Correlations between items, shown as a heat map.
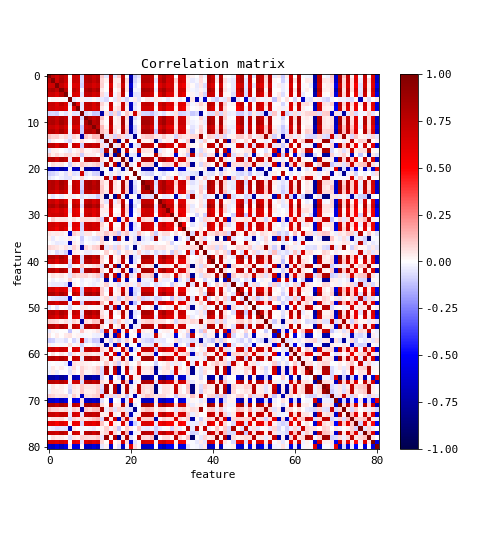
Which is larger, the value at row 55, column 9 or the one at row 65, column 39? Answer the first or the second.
the first
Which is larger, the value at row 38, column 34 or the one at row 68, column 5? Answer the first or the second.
the first
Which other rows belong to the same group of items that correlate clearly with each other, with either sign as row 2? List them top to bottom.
0, 1, 3, 4, 6, 7, 9, 10, 11, 12, 15, 18, 20, 23, 24, 25, 27, 28, 29, 30, 32, 33, 39, 40, 42, 46, 47, 49, 51, 52, 54, 59, 61, 65, 66, 70, 71, 73, 75, 77, 79, 80
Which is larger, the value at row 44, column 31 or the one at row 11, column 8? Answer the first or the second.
the second
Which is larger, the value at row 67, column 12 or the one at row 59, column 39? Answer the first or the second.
the second
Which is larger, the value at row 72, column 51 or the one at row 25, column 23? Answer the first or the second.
the second
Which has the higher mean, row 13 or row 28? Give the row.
28
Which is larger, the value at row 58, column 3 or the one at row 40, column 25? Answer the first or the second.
the second
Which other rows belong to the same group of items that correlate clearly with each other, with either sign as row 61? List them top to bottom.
0, 1, 2, 3, 4, 6, 7, 9, 10, 11, 12, 15, 18, 20, 23, 24, 25, 27, 28, 29, 30, 32, 33, 39, 40, 42, 46, 47, 49, 51, 52, 54, 59, 65, 66, 70, 71, 73, 75, 77, 79, 80
